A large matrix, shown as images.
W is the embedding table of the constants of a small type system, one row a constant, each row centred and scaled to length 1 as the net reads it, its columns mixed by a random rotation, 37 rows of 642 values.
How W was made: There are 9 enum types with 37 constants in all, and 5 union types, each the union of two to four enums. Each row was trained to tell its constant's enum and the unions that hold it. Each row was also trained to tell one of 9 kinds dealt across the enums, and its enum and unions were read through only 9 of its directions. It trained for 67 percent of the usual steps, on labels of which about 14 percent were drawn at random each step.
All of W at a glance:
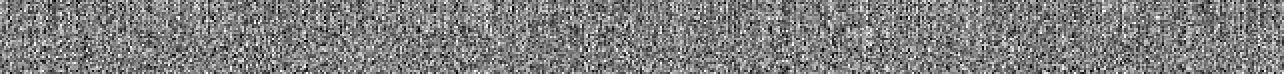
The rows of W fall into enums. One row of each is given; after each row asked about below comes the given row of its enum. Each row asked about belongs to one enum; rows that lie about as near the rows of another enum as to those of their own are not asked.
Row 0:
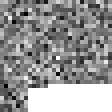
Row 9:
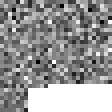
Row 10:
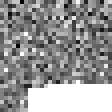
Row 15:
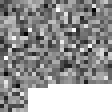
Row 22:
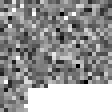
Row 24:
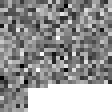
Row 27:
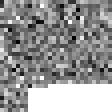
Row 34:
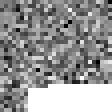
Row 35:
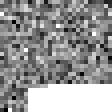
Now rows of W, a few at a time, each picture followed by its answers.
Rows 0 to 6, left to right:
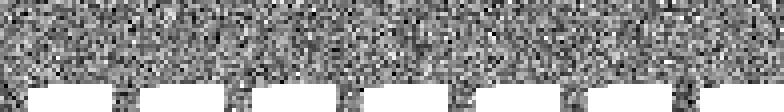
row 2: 10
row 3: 0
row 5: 0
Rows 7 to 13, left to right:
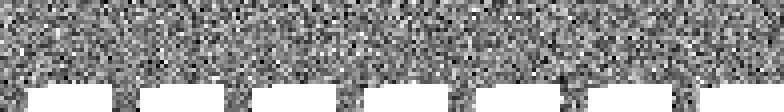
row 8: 9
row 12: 10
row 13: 15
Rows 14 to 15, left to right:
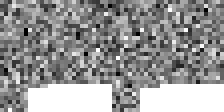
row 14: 15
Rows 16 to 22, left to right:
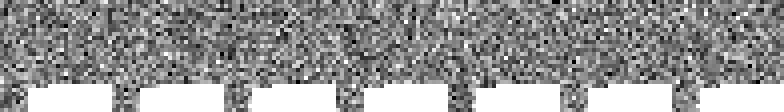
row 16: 15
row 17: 0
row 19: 27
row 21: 22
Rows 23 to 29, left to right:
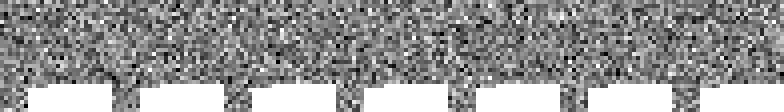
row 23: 24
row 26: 22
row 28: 27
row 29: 24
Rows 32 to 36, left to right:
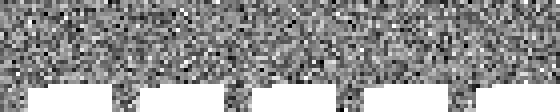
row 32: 22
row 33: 22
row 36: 10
